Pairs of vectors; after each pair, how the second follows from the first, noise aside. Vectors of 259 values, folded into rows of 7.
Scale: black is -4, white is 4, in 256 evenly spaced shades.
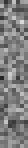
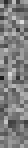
copied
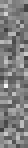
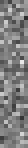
reversed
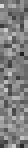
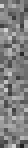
copied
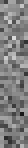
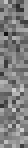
reversed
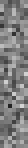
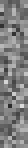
copied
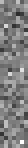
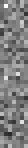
reversed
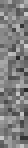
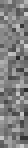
copied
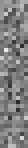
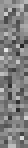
copied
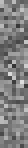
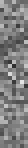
copied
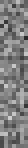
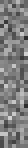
copied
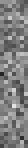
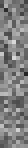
reversed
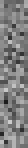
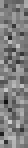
copied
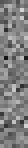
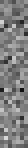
reversed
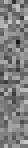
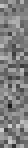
reversed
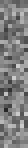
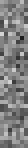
reversed
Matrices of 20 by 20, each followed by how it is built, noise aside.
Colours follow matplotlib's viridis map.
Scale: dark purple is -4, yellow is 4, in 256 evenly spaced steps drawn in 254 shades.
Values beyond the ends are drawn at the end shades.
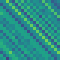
Toeplitz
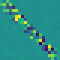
banded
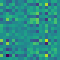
low rank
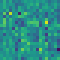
low rank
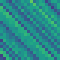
Toeplitz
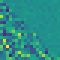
lower triangular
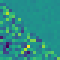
lower triangular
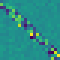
banded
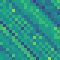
Toeplitz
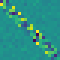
banded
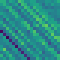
Toeplitz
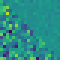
lower triangular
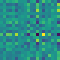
low rank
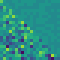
lower triangular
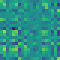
low rank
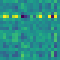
low rank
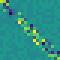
banded
